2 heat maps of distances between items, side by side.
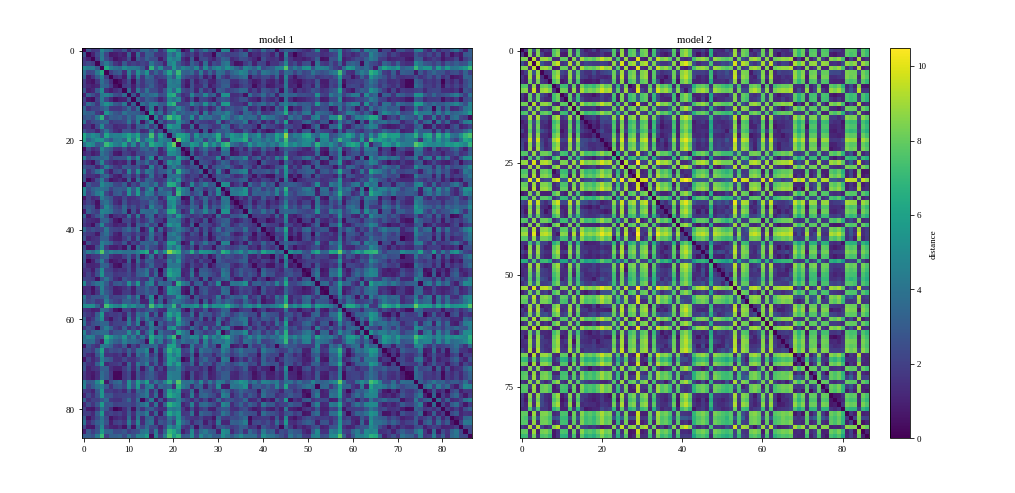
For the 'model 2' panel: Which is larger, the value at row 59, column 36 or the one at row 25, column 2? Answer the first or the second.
the first
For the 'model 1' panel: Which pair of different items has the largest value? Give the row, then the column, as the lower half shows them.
45, 19
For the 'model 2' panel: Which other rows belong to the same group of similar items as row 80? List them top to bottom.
0, 1, 3, 5, 6, 7, 10, 11, 13, 15, 16, 17, 18, 19, 20, 21, 22, 24, 26, 29, 32, 34, 35, 36, 37, 39, 43, 44, 45, 46, 48, 49, 50, 51, 52, 54, 57, 58, 59, 61, 63, 64, 65, 66, 67, 71, 74, 77, 78, 79, 84
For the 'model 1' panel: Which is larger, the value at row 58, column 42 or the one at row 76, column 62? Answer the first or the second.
the second
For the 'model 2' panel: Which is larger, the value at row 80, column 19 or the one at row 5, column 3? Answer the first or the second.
the second
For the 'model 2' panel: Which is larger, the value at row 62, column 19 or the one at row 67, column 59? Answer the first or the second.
the first
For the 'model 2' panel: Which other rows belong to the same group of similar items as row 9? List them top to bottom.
2, 4, 8, 12, 14, 23, 25, 27, 28, 30, 31, 33, 38, 40, 41, 42, 47, 53, 55, 56, 60, 62, 68, 69, 70, 72, 73, 75, 76, 81, 82, 83, 85, 86
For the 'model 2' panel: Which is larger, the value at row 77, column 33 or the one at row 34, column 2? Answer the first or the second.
the second
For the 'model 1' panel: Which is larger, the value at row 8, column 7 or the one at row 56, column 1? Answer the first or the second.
the second
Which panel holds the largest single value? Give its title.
model 2
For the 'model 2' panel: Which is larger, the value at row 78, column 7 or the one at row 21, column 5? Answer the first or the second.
the second
